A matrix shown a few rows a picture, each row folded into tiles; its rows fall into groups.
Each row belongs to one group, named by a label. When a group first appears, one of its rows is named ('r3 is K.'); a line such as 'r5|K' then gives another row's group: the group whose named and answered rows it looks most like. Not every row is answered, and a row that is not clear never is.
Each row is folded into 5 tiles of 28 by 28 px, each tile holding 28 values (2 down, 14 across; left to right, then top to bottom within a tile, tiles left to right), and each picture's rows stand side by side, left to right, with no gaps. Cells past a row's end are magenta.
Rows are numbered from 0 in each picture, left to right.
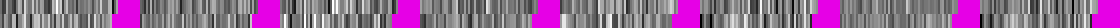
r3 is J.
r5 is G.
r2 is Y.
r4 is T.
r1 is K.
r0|Y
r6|J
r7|G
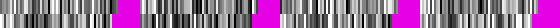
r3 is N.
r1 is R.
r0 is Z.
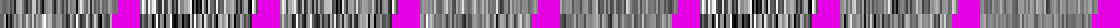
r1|R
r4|J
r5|R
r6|R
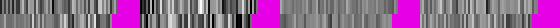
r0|K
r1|K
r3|T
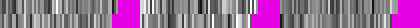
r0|Y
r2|G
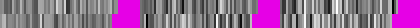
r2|Y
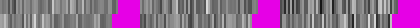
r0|Y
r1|J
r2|K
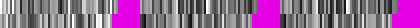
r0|N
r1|J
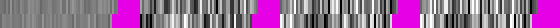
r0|K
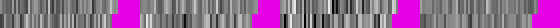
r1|Z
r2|R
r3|J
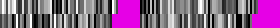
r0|R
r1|K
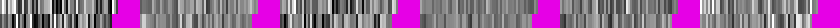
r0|R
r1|T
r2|R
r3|J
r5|N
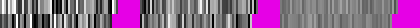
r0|R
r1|K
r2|K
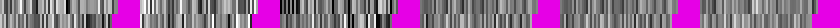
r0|T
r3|G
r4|G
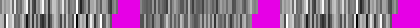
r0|Z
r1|G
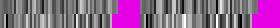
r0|G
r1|G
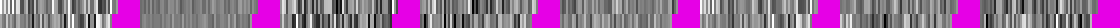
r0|N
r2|R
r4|Y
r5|N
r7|G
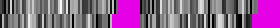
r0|K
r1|K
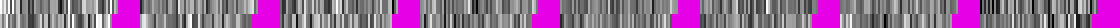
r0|N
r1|T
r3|R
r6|Z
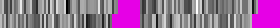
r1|Y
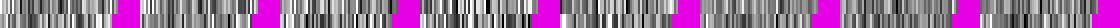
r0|N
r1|N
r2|Z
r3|T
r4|T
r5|Z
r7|Z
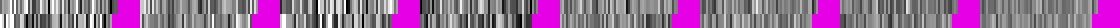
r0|Z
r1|N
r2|T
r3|K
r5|Y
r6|J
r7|Y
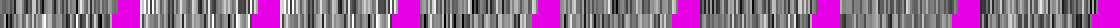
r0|G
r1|N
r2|N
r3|R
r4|R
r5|K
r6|J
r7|K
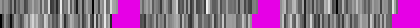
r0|G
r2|R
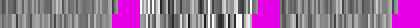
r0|Y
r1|N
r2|Y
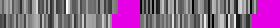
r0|J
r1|K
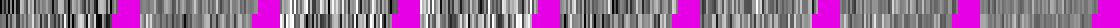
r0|K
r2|Z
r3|N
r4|R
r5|Y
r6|Y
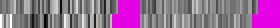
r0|Z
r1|Y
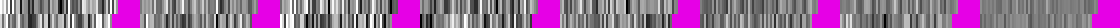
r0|N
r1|Z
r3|G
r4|T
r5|G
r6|Z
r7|J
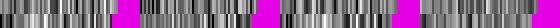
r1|K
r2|G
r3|J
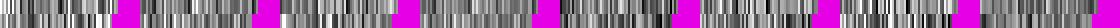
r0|N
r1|Y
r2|T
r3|Y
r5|T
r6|T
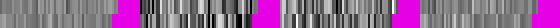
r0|T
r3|Y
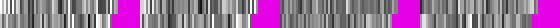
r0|N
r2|J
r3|T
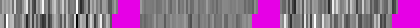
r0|Z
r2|Y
